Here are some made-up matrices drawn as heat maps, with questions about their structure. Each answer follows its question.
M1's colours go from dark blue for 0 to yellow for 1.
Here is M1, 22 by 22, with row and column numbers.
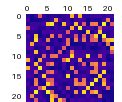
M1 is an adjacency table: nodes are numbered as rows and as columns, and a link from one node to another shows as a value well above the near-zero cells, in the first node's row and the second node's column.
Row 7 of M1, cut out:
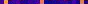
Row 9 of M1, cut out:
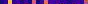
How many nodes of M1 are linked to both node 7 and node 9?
0
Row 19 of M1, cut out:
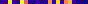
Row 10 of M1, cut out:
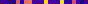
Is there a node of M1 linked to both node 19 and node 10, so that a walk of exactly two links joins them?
yes
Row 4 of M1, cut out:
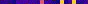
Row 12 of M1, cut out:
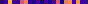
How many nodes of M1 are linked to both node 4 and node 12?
0
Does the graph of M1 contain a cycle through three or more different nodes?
yes
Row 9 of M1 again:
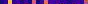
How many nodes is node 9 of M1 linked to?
4
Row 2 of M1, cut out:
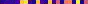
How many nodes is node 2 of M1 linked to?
9
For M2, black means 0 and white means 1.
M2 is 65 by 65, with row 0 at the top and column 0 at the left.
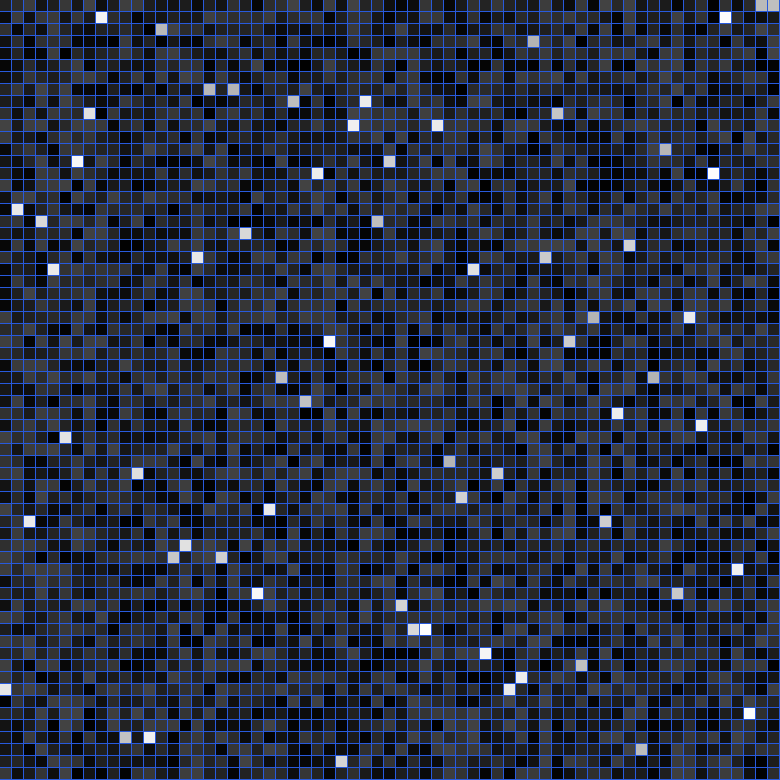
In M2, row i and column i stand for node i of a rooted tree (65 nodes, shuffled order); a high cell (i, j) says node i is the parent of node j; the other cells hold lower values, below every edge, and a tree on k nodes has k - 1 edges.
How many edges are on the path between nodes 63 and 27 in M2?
2
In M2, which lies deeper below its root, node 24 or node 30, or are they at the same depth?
the same depth
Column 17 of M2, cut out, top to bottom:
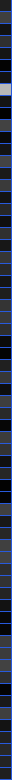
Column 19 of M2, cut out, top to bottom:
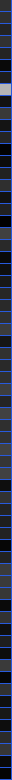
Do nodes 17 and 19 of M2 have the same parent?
yes
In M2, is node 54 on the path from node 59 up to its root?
no
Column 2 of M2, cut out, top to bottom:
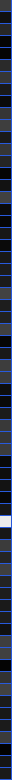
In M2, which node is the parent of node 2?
43
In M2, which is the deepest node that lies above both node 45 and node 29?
26
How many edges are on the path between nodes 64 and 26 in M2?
3
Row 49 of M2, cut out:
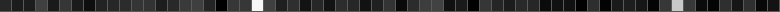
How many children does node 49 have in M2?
2
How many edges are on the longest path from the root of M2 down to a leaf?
12
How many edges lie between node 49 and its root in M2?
4
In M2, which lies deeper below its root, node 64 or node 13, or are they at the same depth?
node 13
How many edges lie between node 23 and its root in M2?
4
